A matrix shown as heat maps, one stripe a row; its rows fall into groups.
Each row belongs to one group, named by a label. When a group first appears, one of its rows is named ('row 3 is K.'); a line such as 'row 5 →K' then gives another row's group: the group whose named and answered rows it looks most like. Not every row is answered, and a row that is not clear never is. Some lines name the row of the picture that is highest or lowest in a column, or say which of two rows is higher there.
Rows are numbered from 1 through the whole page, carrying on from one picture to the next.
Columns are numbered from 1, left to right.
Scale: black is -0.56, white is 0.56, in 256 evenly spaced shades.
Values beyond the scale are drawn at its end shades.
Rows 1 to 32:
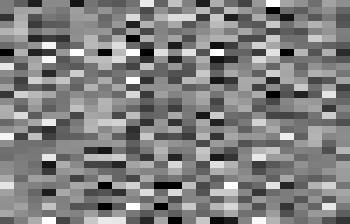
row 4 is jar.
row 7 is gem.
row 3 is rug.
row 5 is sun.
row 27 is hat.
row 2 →sun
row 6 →jar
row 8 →rug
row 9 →gem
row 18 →gem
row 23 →gem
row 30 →hat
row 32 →gem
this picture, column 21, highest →20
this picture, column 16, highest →8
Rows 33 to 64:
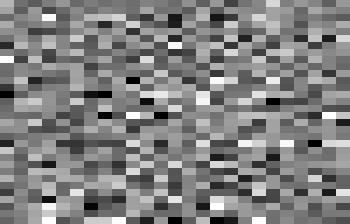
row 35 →gem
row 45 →rug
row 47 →sun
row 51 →jar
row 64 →gem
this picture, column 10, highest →49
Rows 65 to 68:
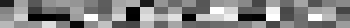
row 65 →rug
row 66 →jar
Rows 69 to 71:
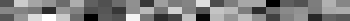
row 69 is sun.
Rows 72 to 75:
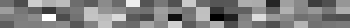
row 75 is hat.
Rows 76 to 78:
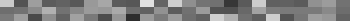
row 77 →gem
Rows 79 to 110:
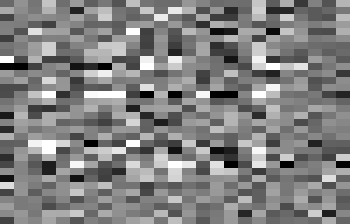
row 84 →rug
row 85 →gem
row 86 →gem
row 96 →hat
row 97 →rug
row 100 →gem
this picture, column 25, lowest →102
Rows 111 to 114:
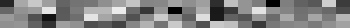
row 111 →sun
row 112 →gem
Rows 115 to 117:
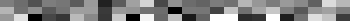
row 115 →hat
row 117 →jar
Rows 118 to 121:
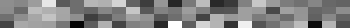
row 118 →gem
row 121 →hat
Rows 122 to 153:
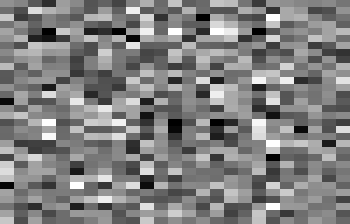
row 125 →jar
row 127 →jar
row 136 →rug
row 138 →sun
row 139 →gem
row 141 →gem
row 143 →jar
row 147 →sun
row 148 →rug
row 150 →sun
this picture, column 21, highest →133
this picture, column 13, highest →126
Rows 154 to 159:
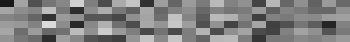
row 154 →rug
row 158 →sun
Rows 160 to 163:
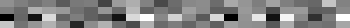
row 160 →hat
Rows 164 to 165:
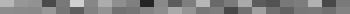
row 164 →sun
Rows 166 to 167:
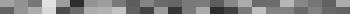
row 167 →gem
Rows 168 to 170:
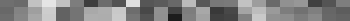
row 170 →gem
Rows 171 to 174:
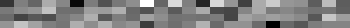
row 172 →gem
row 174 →sun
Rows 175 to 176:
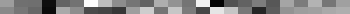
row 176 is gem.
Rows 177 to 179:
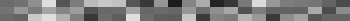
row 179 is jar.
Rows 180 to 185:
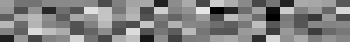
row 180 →hat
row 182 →sun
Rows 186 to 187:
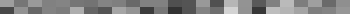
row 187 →rug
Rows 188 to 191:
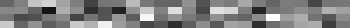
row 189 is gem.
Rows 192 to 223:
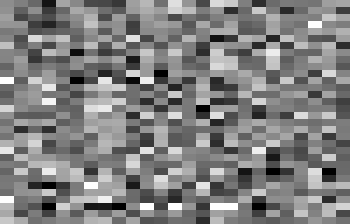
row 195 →jar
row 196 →jar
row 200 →jar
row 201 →jar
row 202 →hat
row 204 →gem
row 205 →hat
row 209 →gem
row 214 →sun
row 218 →jar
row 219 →gem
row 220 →sun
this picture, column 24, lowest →216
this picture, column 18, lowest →216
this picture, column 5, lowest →218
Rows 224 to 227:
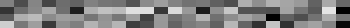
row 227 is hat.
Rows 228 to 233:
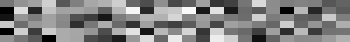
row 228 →gem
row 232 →rug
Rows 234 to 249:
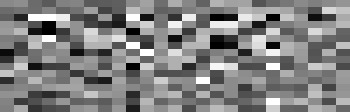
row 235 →hat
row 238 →jar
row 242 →rug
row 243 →jar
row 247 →jar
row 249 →jar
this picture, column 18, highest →236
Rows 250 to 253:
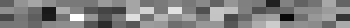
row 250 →sun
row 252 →rug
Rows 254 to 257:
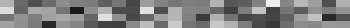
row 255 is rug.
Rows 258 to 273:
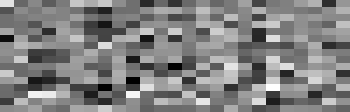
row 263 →rug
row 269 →jar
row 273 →sun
